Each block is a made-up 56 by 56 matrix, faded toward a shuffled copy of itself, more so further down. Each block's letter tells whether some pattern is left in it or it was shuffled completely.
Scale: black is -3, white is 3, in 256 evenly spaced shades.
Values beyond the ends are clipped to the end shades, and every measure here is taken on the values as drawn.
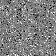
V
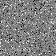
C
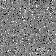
V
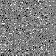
V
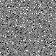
V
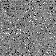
V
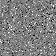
C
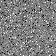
C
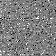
V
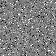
C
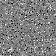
V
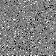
V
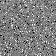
C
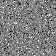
C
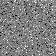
C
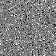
V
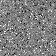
C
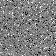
C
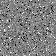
C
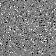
V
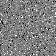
V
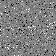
V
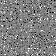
V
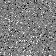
V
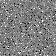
C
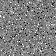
C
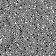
C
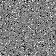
C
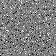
C
